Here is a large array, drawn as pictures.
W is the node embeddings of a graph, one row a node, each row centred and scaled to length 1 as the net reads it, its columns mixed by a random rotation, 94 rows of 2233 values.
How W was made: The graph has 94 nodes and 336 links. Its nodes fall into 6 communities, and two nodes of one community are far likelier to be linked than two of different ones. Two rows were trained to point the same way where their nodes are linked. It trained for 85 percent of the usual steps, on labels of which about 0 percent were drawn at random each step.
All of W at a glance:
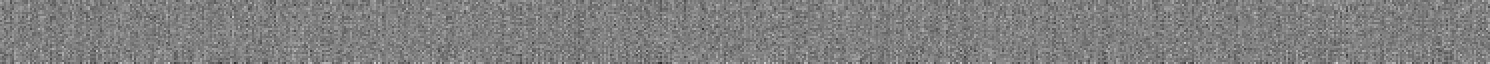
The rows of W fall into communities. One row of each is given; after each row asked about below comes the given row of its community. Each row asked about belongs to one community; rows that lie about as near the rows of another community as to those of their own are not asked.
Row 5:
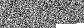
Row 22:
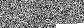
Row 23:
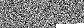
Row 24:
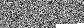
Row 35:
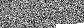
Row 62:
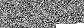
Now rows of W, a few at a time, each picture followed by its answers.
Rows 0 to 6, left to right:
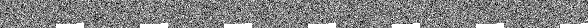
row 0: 23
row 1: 24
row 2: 22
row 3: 23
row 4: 24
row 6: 22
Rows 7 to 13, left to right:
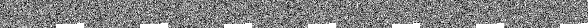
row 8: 23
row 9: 62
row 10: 22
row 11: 22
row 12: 22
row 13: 22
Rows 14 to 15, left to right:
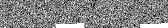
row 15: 62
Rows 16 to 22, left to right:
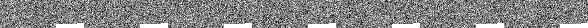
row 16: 22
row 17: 24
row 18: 5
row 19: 24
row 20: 24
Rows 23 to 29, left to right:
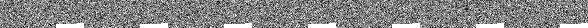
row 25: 24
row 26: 23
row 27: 62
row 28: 62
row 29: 62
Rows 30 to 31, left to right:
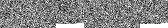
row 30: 5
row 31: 23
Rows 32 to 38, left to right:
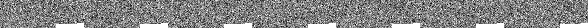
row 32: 5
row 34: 62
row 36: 5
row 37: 5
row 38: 23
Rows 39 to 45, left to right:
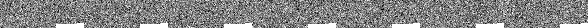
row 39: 5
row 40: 23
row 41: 24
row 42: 62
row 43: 62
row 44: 5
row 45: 24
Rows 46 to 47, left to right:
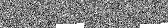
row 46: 23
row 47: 35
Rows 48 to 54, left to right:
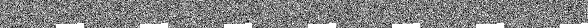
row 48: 62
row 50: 62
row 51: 35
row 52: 23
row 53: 23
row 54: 5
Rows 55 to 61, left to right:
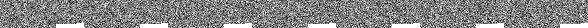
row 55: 23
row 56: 62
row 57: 24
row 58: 35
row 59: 5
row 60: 5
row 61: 24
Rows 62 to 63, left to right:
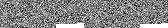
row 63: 35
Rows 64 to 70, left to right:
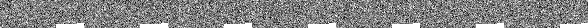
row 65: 5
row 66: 5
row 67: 24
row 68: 62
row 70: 22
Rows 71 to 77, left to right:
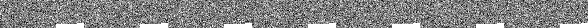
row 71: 24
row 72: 35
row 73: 35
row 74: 22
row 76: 62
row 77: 5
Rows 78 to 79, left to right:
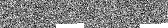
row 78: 22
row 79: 5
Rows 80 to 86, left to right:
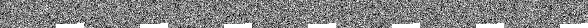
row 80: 35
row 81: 62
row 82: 62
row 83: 24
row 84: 22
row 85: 23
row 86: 62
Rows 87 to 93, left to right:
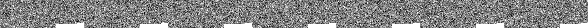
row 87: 5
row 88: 5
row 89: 62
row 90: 62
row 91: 5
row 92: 22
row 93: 22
